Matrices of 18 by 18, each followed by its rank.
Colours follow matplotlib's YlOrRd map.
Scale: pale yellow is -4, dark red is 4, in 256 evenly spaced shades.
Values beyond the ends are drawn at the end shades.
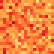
full rank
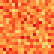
full rank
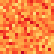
full rank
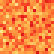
full rank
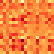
three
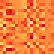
three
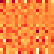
three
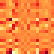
two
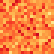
full rank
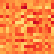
three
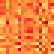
three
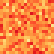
full rank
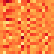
three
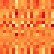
two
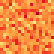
full rank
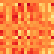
two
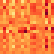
three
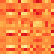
two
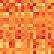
three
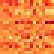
three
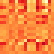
two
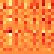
two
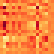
two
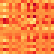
two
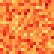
full rank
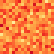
full rank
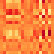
two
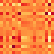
two
